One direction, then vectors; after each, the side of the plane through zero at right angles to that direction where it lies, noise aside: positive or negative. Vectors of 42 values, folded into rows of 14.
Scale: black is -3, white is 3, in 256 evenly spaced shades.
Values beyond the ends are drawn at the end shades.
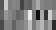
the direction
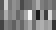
positive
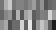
positive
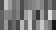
positive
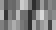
negative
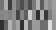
positive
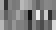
negative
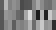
positive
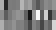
negative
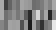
negative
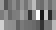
negative
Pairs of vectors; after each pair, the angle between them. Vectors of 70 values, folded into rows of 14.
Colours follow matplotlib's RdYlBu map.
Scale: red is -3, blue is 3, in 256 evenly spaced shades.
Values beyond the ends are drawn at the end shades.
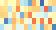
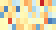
partly opposed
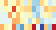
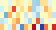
nearly parallel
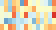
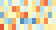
partly aligned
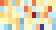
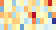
partly aligned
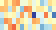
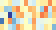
orthogonal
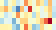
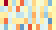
partly opposed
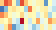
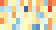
partly aligned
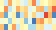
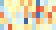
partly aligned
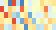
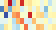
nearly opposite
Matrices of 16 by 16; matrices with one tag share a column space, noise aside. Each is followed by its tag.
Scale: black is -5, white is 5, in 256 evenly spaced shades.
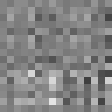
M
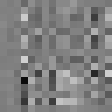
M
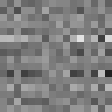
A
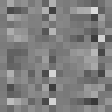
A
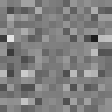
A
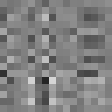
M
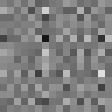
A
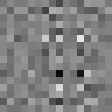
A
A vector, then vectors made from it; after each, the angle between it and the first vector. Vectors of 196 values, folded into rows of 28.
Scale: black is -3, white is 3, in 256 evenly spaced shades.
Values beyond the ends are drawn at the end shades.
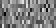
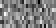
partly opposed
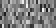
nearly parallel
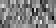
orthogonal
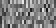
nearly parallel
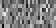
nearly opposite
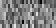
partly opposed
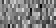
partly aligned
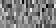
partly opposed
